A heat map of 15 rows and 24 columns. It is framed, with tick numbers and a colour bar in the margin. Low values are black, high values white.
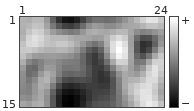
The bottom middle is the ninth with the lowest average. No lone cell stands out from its neighbours. The field is mottled with small blotches. No regular stripes run through it. The bottom middle is the calmest part.
